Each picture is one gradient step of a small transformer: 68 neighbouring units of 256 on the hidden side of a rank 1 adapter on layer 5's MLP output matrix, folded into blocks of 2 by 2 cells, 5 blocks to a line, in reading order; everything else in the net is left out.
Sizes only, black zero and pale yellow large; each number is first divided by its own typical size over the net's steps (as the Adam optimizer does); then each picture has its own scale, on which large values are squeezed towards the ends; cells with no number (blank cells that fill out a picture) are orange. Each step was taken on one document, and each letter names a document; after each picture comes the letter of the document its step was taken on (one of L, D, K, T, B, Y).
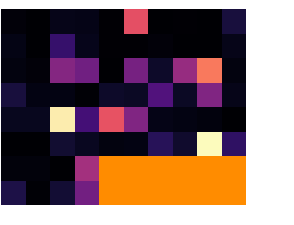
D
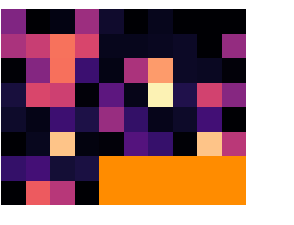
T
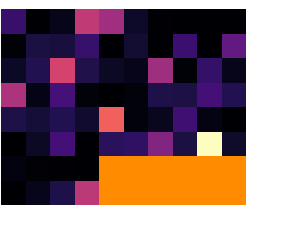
D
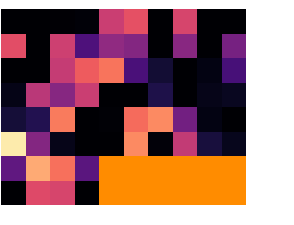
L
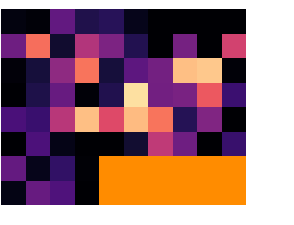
T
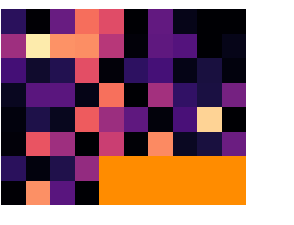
T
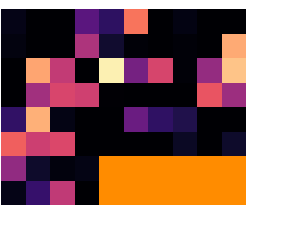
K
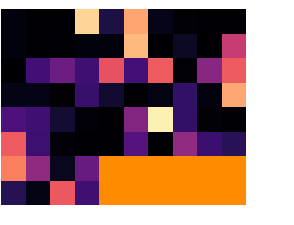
K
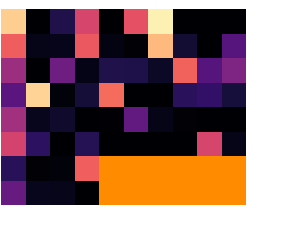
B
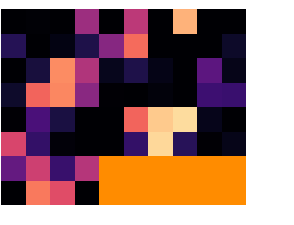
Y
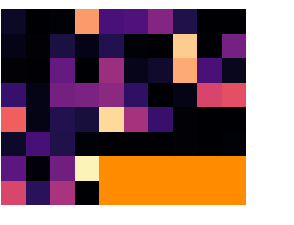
B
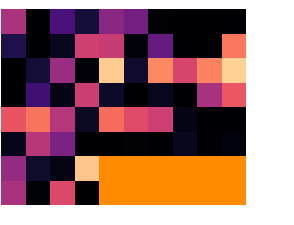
B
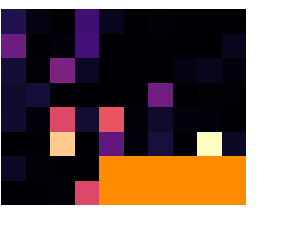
D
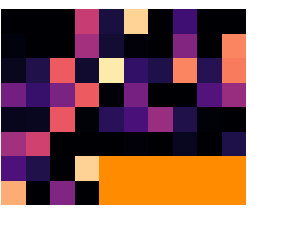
K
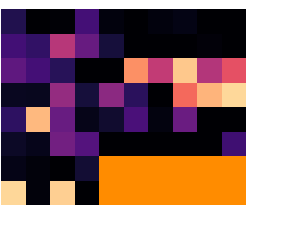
B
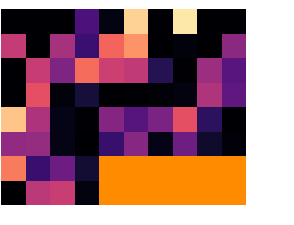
Y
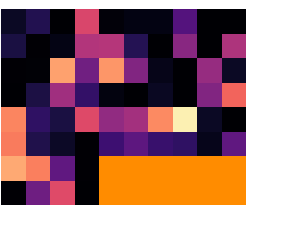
L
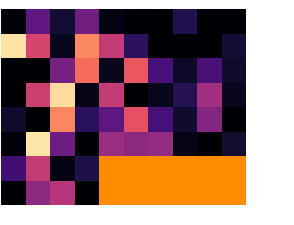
T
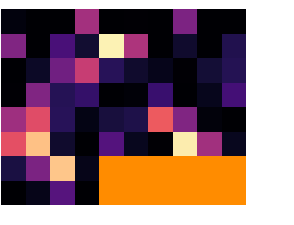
Y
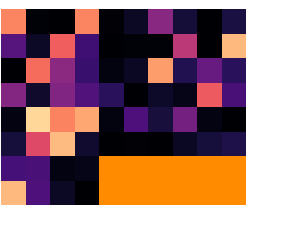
B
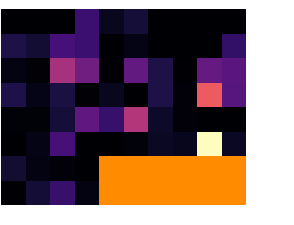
D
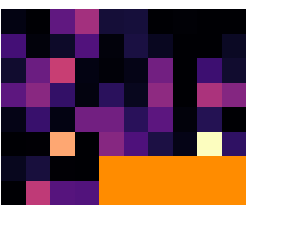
D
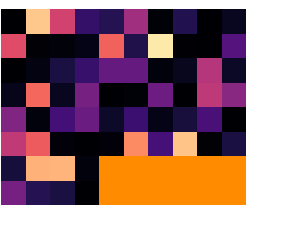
L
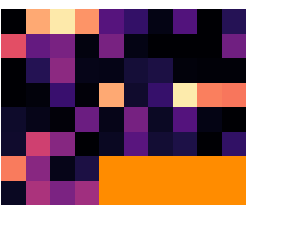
T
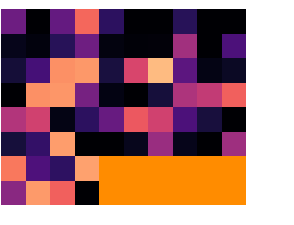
T
